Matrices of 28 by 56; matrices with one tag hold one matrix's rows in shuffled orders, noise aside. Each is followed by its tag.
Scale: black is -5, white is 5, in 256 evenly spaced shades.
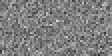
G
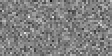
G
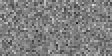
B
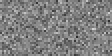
B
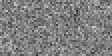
B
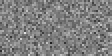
G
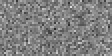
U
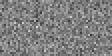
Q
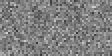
B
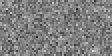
B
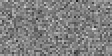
B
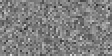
U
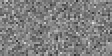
B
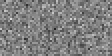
U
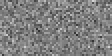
B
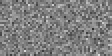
G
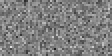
U
